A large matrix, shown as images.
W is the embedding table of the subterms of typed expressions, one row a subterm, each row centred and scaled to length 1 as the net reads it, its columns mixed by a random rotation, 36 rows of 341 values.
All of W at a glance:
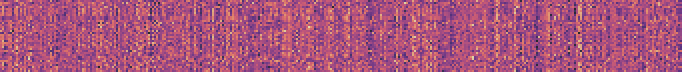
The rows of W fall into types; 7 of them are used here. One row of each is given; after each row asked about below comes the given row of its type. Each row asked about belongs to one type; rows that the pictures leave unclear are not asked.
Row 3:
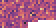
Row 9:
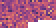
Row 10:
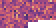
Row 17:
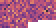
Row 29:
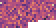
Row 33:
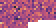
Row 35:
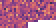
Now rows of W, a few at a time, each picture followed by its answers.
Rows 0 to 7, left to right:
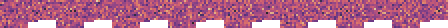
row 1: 10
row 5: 35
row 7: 17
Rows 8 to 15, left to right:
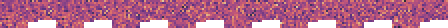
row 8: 9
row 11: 33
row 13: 33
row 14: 35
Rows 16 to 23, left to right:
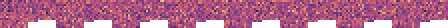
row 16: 9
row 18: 10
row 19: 17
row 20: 3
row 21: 17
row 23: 3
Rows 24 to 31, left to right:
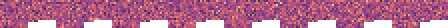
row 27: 9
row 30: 17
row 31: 35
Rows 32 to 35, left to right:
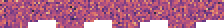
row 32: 3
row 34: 35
